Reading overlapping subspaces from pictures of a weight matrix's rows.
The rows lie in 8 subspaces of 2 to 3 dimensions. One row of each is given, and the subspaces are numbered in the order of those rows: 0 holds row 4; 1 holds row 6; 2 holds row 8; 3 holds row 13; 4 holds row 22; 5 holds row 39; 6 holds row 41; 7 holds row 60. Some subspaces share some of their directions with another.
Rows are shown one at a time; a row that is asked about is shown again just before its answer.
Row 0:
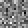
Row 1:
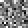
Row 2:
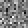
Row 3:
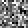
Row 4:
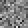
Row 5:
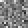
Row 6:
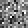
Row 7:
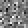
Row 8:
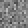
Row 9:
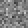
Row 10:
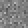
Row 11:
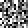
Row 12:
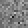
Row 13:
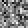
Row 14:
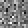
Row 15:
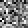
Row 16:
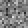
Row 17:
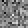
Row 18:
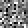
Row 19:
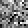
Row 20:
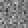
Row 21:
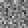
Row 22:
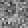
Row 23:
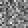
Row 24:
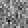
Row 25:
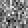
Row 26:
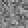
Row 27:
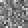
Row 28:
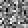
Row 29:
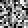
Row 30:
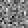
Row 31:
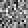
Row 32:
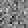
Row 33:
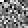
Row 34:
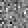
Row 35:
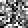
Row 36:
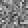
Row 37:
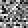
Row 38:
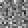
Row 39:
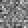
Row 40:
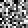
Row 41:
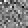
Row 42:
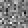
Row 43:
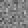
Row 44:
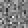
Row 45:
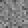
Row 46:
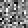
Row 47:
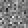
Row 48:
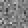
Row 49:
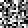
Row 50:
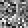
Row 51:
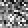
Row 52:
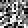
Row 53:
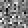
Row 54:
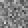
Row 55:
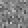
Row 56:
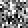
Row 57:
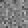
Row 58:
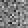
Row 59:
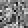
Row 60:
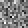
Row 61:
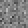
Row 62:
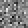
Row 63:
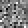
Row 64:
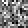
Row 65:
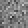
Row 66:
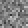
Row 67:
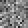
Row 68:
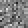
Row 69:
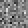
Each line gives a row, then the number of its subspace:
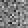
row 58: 3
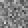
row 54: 7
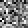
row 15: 1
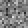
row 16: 3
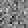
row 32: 6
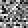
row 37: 5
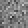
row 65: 1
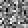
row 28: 7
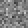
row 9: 3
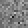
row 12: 1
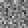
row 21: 7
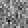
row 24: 4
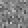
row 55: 4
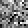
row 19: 1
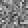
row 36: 1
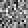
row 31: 2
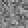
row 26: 3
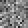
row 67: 0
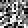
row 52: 5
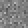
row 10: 7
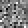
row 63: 5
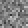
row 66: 7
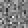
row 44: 4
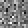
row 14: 3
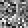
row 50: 4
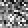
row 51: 1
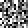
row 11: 2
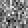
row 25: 4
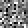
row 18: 5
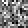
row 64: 3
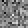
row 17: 3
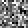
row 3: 3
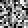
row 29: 5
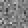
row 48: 1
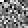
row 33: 6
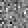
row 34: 1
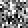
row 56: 4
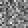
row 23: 6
